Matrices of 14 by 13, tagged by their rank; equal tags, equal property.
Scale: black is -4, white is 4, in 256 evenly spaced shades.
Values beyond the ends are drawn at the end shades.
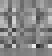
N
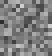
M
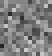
M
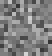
M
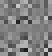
N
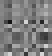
N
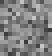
M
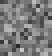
M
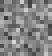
M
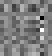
N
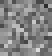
M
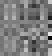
N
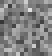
M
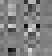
N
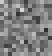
M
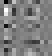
N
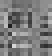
N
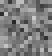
M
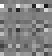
N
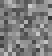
M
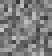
M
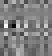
N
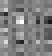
N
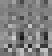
N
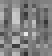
N
